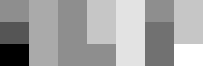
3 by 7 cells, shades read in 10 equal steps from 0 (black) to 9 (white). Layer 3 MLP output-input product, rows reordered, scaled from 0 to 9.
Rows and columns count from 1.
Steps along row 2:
up down up up down up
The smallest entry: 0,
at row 3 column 1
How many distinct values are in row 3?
6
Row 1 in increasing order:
5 5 5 6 7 7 8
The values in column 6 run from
4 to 5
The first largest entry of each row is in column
5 5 7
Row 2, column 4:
7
